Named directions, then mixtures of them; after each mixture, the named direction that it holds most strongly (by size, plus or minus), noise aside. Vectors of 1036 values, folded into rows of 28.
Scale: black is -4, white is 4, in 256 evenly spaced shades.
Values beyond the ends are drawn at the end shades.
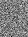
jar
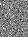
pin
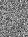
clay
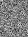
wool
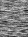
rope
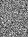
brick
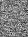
wool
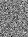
jar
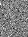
pin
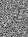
brick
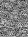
wool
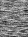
rope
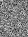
wool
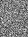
brick
